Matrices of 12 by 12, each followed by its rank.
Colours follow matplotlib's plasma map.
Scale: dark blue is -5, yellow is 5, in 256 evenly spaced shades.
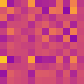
two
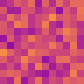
full rank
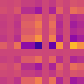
one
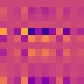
one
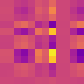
one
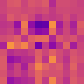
two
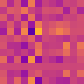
two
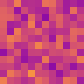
full rank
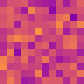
full rank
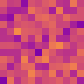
full rank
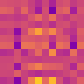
two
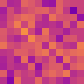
full rank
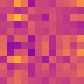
two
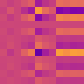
one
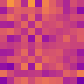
two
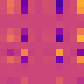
one
